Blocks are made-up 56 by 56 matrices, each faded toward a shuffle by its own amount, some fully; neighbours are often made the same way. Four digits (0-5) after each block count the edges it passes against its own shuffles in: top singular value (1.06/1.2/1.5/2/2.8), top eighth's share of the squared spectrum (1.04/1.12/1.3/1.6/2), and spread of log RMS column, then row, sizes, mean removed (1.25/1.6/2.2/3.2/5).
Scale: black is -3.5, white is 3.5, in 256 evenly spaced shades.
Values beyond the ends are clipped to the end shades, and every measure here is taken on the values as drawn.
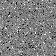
0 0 0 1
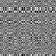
5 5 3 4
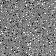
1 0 0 0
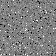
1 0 0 0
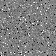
1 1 0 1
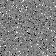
0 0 0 0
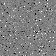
1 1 0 0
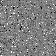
2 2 0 0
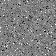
0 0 0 0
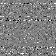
2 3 0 3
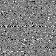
2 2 0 2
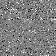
1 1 0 2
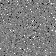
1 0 0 0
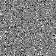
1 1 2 0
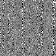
2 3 3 0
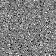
0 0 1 0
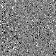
1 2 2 0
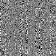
2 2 3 0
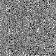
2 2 2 0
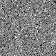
0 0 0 0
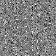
1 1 2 0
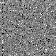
1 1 1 0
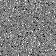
0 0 0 0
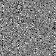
1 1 2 0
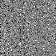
1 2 2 0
